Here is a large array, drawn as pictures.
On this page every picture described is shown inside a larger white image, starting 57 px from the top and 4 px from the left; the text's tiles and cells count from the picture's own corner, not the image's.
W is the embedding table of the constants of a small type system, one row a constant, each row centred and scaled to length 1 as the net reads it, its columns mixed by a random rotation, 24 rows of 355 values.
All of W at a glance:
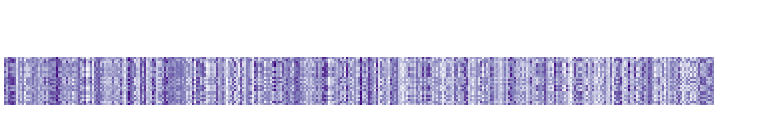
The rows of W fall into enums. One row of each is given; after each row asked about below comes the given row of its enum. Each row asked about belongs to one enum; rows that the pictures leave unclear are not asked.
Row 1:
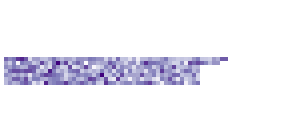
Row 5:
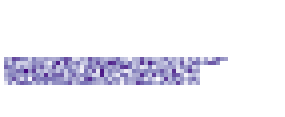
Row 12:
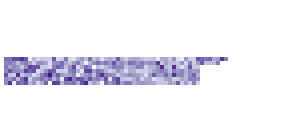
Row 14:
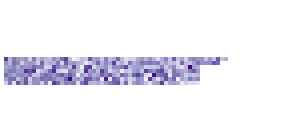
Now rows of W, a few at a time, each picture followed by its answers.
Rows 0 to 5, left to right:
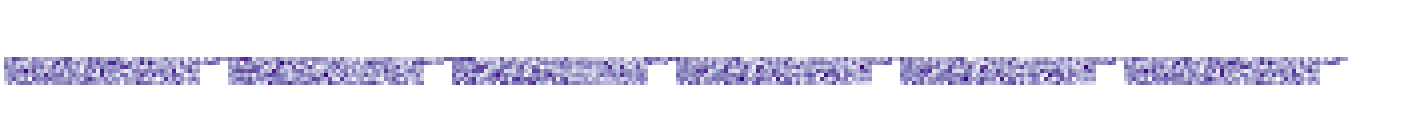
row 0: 5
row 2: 12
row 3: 14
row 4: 14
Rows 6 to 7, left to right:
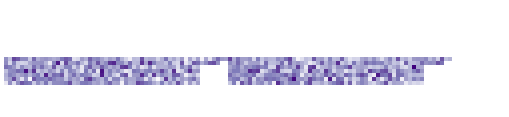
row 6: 5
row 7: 14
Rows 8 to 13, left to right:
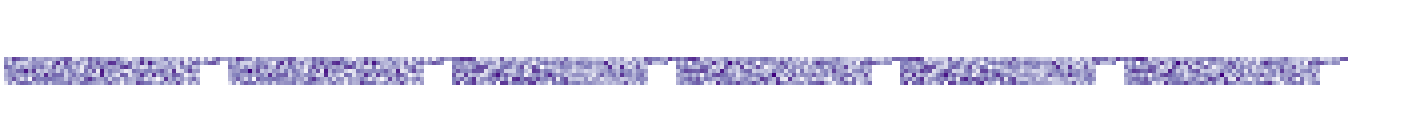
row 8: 5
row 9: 5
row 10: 12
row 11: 1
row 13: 1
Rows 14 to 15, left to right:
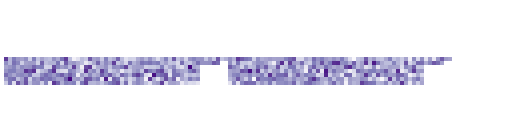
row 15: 5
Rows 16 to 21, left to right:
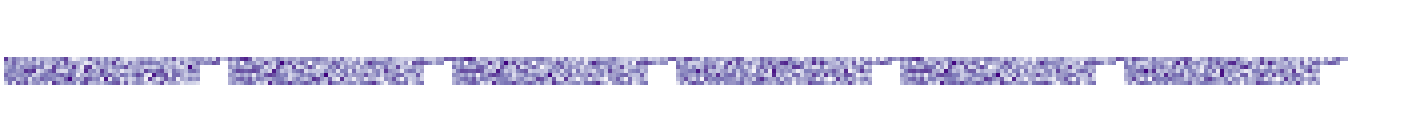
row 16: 14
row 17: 1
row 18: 1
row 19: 5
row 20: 1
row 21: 5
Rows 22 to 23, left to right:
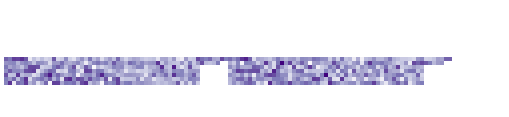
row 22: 12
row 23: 1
